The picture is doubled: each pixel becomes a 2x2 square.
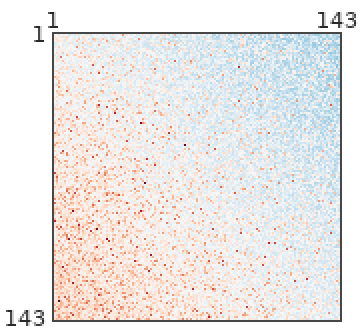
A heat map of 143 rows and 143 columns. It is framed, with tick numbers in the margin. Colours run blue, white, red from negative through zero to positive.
Mirror symmetry: none. Odd rows or columns: none. Stripes: none. Ninth with the highest average: bottom left. Slope: up to the bottom left. Ninth with the lowest average: top right. Grain: fine.
